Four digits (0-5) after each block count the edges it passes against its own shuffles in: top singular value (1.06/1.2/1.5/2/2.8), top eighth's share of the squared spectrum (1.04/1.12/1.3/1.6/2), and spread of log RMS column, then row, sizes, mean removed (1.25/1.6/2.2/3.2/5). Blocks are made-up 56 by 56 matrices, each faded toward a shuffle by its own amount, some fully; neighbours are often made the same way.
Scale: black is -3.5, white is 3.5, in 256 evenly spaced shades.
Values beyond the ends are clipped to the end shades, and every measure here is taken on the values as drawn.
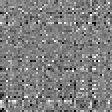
4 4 2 3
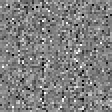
1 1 2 0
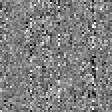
1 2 3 0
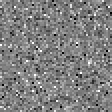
0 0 0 0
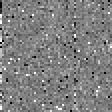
2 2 1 0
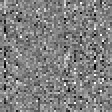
2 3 3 0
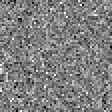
0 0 0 0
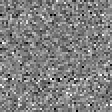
1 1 0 2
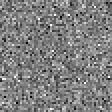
0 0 0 1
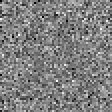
0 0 0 1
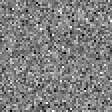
0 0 0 0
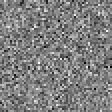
2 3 0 0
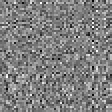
4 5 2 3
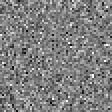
1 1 0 0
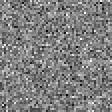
1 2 0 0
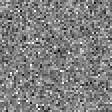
1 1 0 0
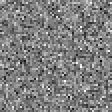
1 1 0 0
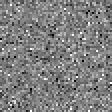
0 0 0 0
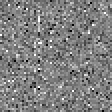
1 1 1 0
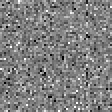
1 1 1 0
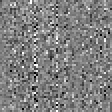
2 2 3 0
